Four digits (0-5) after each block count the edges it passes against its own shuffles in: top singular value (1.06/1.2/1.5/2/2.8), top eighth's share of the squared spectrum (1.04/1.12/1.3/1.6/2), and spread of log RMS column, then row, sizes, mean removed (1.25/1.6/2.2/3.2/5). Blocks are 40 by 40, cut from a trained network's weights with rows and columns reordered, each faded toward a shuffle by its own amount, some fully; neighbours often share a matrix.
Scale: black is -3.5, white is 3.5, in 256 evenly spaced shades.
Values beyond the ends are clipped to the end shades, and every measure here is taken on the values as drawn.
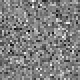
1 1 0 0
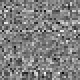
4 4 0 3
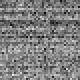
3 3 0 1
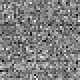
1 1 0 0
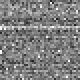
3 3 0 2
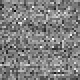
2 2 0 0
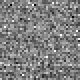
0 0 0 0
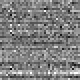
3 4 1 2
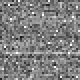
2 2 0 1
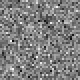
0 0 0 0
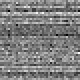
4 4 1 3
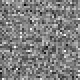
1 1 0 0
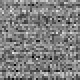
3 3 0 1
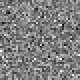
0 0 0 0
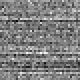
4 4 0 3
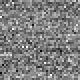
2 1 0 0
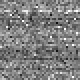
3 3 0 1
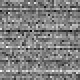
4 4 0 2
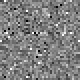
2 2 0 0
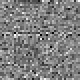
3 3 0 2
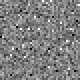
0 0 0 0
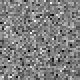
0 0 0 0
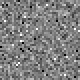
0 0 0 0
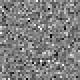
1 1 0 0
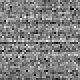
3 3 0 2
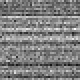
4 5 0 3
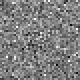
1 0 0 0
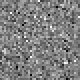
0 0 0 0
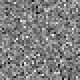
0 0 0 0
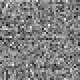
1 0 0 0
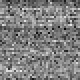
3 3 0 1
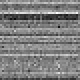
5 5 0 4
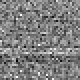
2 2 0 1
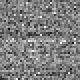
2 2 0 1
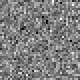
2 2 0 0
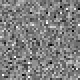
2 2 0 0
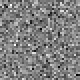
2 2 0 0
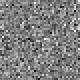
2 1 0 0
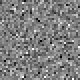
1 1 0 0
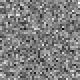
1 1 0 0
